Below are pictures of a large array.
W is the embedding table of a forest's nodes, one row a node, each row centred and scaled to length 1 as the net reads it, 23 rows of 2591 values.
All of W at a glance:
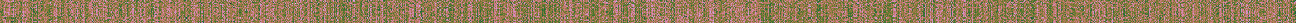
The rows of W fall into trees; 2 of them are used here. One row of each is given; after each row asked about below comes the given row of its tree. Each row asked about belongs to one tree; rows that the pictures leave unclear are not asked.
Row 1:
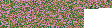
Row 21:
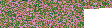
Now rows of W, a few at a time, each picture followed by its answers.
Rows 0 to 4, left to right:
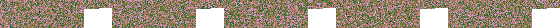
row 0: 1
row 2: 21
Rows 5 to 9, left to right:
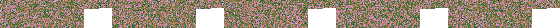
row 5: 1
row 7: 21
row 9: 1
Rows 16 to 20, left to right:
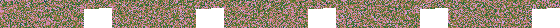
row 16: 1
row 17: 21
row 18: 21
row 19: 1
